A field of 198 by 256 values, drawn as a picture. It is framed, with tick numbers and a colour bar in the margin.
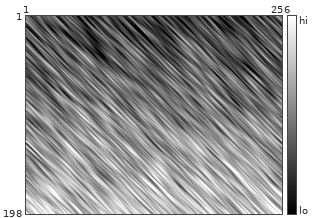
The field climbs toward the bottom. The histogram is bell-shaped. Streaks slant down to the right.
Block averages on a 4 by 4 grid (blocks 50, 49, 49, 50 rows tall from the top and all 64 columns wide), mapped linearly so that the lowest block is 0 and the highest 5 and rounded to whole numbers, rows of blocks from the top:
0 0 0 0 | 2 2 2 1 | 3 3 3 3 | 5 5 5 5
